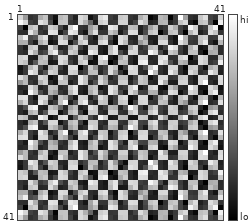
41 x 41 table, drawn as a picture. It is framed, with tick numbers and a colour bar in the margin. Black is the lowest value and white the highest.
Mirror symmetry: top to bottom. Odd rows or columns: none. Histogram: two levels. Average level on the scale: 50%.
